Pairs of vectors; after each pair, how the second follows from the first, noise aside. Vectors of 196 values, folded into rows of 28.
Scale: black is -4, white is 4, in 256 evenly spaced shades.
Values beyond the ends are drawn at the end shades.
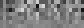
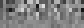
copied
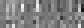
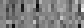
negated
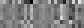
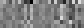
copied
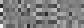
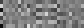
negated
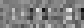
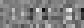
copied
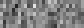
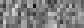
negated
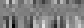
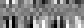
scaled up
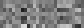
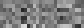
copied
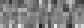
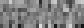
negated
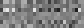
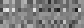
copied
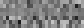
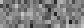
shuffled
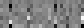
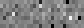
shuffled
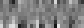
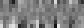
copied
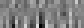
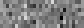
shuffled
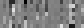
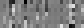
copied
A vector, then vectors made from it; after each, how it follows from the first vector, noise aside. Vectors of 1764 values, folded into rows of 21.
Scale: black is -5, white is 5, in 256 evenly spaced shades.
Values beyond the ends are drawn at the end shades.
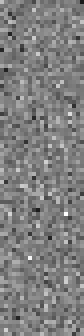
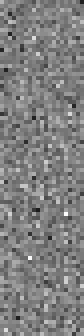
copied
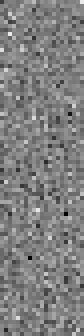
negated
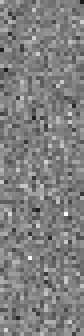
copied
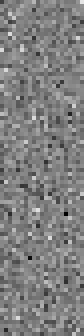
negated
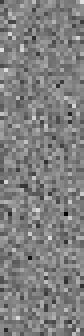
negated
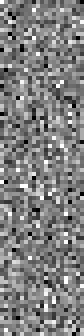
scaled up
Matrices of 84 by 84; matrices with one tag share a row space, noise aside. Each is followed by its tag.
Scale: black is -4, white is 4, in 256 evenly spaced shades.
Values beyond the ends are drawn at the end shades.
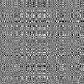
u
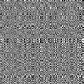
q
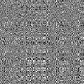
u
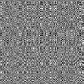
q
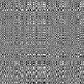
u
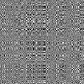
u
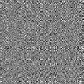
q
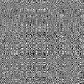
u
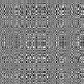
u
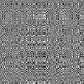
u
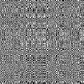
u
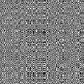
u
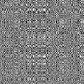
u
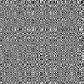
q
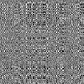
u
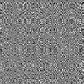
q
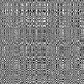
u
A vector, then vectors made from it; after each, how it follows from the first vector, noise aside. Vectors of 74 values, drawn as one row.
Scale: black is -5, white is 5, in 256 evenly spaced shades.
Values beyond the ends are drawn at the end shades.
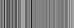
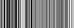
scaled up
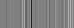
partly zeroed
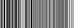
scaled up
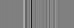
partly zeroed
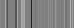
partly zeroed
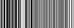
scaled up
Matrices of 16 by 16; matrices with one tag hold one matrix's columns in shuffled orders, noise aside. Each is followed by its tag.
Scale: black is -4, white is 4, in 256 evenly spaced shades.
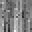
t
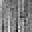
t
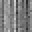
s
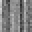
s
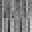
t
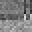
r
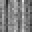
s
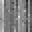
s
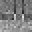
r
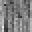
t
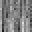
t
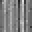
s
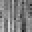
t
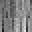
t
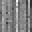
s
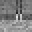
r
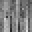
t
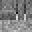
r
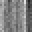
s
